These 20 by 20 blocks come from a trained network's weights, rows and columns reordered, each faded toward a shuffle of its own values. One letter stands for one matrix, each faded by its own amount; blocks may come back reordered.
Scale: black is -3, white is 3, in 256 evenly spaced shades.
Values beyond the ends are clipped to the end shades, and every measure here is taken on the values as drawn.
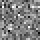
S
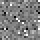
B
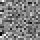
S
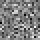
S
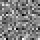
S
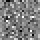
B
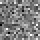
B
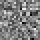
S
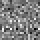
S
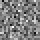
S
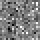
B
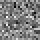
B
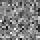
S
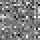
B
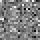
B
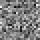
S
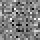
B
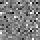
B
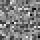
S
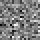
S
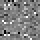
B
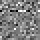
S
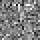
S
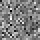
S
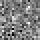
B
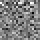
S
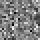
B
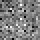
B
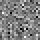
B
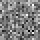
S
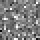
B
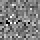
S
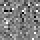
B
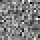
S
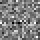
S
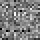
S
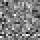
S
